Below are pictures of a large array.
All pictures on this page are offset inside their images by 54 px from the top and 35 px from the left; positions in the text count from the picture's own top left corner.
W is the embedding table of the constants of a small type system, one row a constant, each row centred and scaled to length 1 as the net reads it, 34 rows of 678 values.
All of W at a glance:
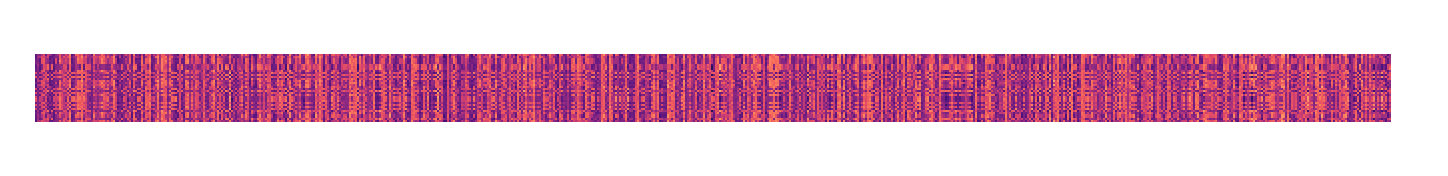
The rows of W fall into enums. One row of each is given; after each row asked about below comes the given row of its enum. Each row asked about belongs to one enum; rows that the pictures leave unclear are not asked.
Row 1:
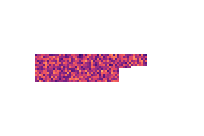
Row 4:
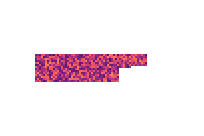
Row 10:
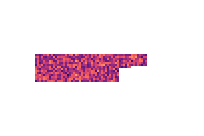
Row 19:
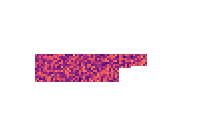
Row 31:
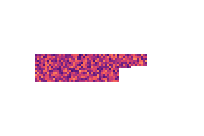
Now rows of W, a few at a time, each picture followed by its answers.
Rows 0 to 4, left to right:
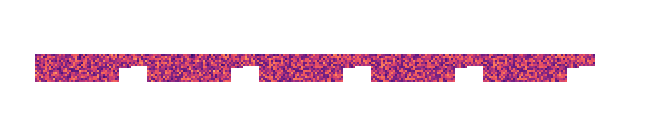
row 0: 31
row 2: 4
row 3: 4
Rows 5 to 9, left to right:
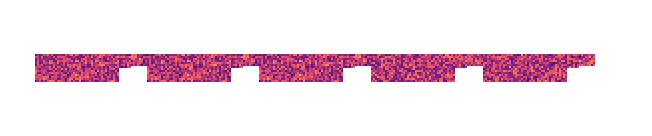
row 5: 10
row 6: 10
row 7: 10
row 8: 4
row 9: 19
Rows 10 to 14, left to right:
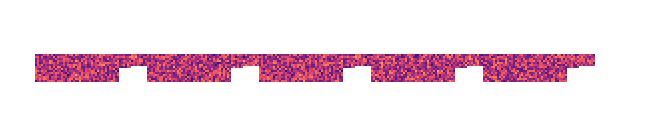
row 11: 19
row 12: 10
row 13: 1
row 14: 4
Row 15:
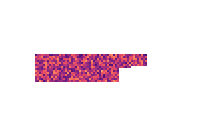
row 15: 1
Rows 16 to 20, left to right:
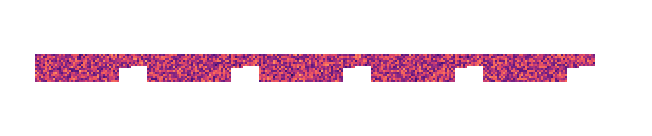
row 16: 31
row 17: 19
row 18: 10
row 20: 4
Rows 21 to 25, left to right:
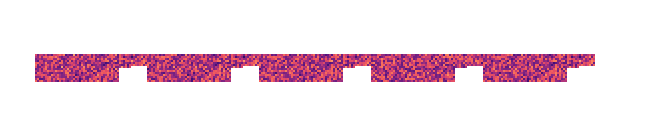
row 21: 19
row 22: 19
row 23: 19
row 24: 4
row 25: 19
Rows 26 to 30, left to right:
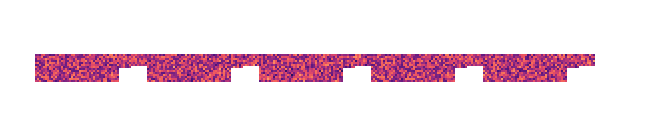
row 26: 4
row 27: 19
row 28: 10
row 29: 4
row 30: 31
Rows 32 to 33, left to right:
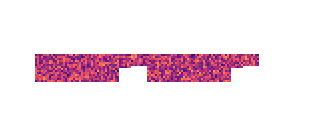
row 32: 10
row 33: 1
